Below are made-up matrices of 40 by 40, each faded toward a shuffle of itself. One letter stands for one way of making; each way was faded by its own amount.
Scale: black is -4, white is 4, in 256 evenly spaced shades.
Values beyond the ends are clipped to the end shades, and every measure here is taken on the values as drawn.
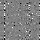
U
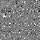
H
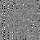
U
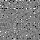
H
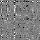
U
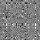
U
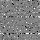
H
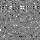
H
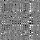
U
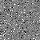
H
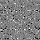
H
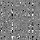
U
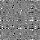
U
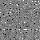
H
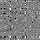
U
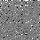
H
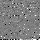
H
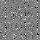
U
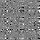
U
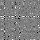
U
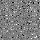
H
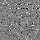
H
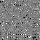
H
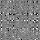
U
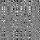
U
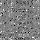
H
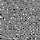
H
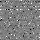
H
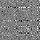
U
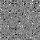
H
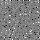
H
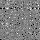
H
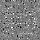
H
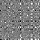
U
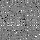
H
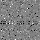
H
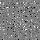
H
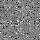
H
